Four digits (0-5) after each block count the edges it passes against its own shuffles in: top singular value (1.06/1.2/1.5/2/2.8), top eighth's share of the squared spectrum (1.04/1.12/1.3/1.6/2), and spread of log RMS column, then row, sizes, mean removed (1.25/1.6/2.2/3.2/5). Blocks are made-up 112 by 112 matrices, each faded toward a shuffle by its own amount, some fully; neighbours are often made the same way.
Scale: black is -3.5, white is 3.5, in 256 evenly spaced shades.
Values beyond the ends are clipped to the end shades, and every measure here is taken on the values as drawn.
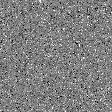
2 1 0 0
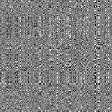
5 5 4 3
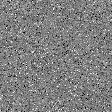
1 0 0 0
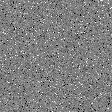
0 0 0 0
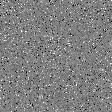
0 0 0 0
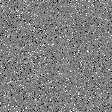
0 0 0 0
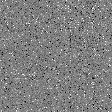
1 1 1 0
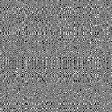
5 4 3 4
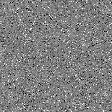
3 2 1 1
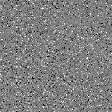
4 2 1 0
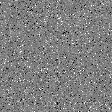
3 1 0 0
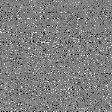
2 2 1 2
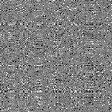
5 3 2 2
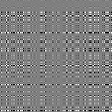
5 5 5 5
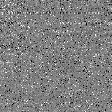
4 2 1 1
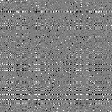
5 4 3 3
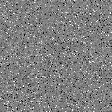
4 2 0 1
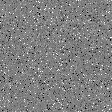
2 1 0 0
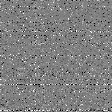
4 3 2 3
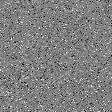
1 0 0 0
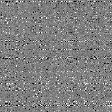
4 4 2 3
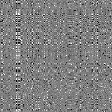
5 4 3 3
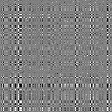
5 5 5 4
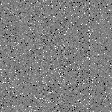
3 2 1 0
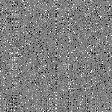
4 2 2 1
